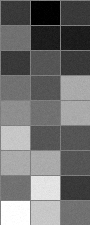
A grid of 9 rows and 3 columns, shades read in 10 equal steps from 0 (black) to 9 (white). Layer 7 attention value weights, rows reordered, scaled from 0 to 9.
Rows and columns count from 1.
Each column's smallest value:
2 0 1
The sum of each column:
43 35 29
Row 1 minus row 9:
-7 -7 -2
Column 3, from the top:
2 1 2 6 6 3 3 2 4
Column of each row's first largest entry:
1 1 2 3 3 1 1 2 1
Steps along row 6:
down same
